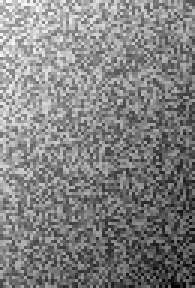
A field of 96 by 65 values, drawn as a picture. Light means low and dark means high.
Grain: fine. Ninth with the highest average: bottom right. Mirror symmetry: none. Stripes: none. Slope: up to the bottom right. Ninth with the lowest average: top left.
